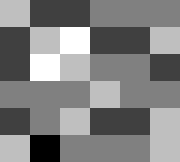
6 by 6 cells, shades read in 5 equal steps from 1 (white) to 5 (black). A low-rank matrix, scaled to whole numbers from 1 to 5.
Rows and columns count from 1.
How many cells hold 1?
2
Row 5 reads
4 3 2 4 4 2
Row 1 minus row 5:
-2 1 2 -1 -1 1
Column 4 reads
3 4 3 2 4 3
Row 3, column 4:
3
